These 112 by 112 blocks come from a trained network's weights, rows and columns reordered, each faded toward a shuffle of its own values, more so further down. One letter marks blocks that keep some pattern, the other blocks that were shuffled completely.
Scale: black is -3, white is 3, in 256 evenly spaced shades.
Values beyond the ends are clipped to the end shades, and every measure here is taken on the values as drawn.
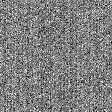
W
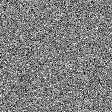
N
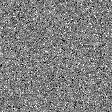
N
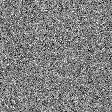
N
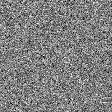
W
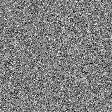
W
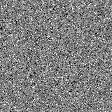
N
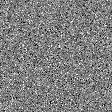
N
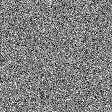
N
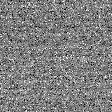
W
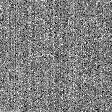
W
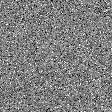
N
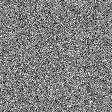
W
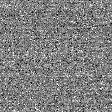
W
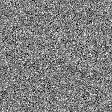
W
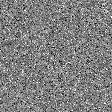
N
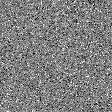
N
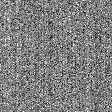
W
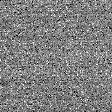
W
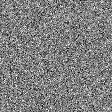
N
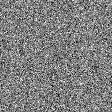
W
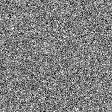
W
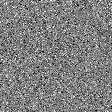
N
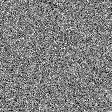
N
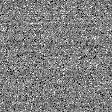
W
